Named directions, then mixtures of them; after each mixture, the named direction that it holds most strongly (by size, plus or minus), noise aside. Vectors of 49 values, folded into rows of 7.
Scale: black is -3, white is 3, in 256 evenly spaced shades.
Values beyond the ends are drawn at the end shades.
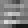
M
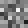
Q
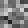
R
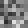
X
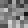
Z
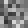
X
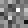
Q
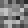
Z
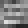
M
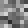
R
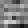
M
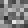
X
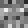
Z
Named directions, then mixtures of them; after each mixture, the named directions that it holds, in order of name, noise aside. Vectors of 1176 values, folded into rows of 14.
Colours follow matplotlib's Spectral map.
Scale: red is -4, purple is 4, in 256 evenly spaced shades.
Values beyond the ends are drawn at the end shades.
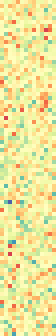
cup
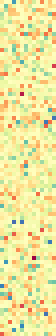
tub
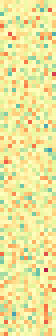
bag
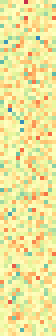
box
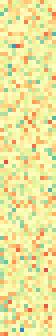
bag, box, tub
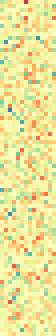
box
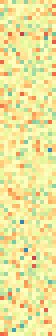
bag, box, tub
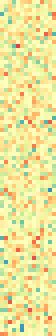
bag, box, tub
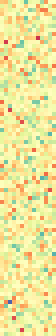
bag, box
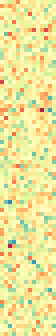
cup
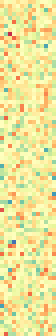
bag, cup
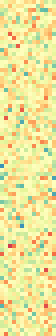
bag, box, cup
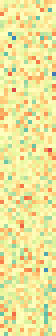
bag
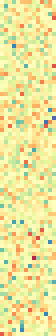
box, tub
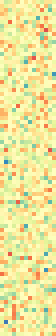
bag, cup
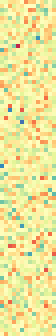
bag, box, cup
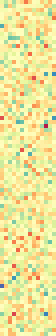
bag, box, tub
